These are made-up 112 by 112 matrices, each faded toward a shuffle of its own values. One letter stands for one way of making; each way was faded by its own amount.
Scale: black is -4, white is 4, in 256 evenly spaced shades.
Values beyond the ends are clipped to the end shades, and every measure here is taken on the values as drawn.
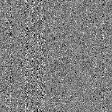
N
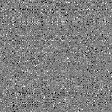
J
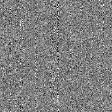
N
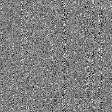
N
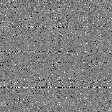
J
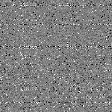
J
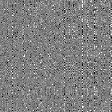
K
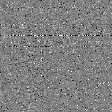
J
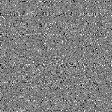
J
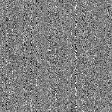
N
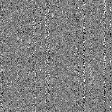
N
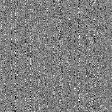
N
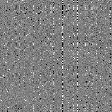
K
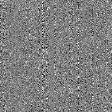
N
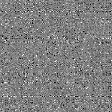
J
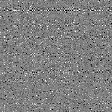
J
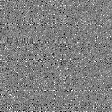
J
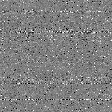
J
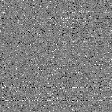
J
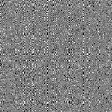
K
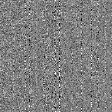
N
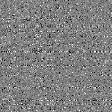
J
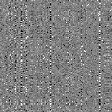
K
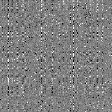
K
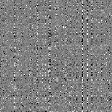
K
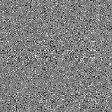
J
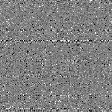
J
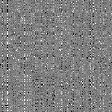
K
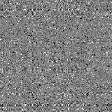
J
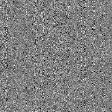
N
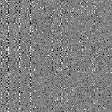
K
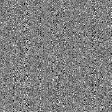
N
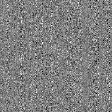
N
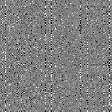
K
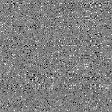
J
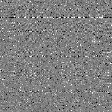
J
